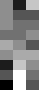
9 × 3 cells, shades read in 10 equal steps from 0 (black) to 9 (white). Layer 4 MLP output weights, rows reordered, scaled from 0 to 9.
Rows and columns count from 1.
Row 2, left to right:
5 3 3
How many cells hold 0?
1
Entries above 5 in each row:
1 0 0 0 1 2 1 1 1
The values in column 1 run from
0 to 6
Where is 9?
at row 8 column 2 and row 9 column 2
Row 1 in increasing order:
1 5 7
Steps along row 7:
up down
